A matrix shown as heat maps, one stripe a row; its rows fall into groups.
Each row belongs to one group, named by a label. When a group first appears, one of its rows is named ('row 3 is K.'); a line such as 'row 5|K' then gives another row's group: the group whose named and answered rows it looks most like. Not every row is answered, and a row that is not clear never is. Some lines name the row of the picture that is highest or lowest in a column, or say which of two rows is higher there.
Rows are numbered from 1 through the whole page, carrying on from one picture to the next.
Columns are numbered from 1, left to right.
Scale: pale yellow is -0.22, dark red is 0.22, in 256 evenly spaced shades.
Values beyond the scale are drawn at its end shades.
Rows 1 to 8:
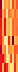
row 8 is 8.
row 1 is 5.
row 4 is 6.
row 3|6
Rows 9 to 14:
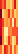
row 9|6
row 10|5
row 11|8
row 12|5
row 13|5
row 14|8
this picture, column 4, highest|14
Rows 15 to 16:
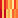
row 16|6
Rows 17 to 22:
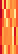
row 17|6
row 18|5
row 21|8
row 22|5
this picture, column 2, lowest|17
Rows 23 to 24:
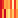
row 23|8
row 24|6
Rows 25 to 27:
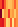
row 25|6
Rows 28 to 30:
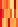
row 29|8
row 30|5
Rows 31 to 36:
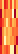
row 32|8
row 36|8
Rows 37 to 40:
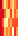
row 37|5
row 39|5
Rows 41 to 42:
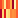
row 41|5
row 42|6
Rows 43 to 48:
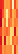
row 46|8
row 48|8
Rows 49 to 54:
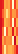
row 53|8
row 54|5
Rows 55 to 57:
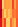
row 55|5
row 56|5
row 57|6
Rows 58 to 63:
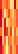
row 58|8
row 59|5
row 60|6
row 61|8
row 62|6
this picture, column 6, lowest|58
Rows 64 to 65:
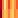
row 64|5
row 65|5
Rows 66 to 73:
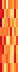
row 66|6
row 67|8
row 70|6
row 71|8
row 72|8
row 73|5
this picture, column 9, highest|70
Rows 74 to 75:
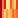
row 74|6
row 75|5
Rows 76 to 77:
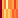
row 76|6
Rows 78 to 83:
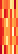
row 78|8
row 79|8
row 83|8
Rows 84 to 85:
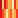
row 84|8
